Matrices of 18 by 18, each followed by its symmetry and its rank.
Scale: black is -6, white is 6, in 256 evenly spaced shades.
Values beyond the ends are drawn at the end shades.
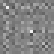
symmetric, rank three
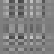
neither, rank one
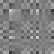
symmetric, rank two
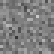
antisymmetric, full rank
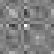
symmetric, rank three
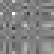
symmetric, rank two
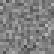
antisymmetric, full rank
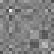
symmetric, rank three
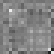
symmetric, rank three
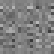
neither, rank three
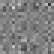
neither, rank three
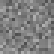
antisymmetric, full rank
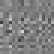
neither, rank three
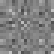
symmetric, rank two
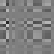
neither, rank one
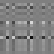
neither, rank one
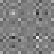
symmetric, rank two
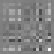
symmetric, rank two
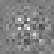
symmetric, rank three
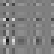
neither, rank one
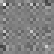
symmetric, rank three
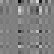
neither, rank one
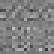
neither, rank three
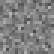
antisymmetric, full rank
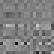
neither, rank three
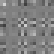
symmetric, rank two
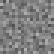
antisymmetric, full rank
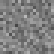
antisymmetric, full rank
